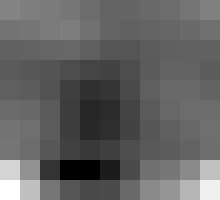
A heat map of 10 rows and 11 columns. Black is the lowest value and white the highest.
Roughest part: bottom left. Average level on the scale: 40%. Slope: none. Stripes: none. Seam: horizontal, 80% of the way down, the top part calmer.
